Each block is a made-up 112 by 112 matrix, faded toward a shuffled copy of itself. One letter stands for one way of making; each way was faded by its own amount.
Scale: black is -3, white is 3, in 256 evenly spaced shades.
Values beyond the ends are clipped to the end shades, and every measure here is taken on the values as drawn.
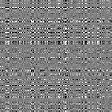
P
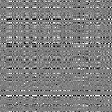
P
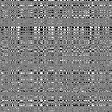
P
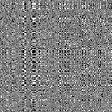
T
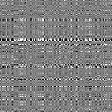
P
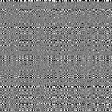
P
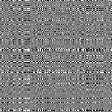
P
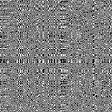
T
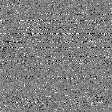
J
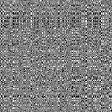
T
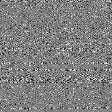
J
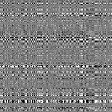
P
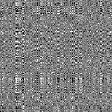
T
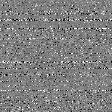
J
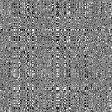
T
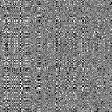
T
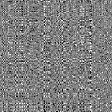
T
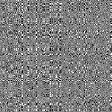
T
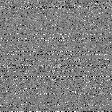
J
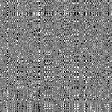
T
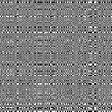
P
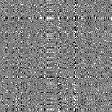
T
